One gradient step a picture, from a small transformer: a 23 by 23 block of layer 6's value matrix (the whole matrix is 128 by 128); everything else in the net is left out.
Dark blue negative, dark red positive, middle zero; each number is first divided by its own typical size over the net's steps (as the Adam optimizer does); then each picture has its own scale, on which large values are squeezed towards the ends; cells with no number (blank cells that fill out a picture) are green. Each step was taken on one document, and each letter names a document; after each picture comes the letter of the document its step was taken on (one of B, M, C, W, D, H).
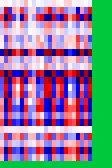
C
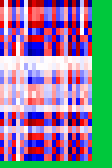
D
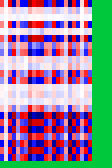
D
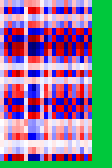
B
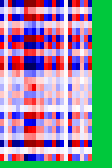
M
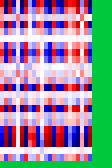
C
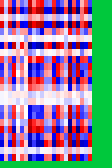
D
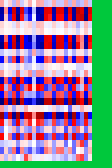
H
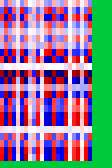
C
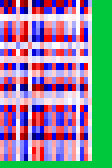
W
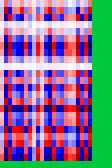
C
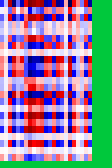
M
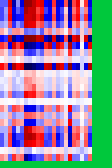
M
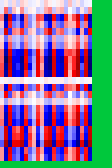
C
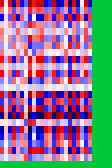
D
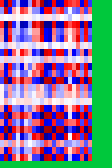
H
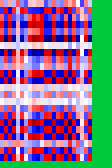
H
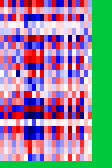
D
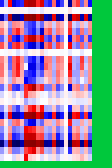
M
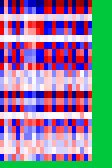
H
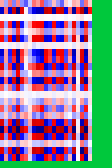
H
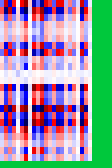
W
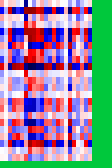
M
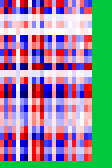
W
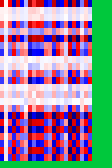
D
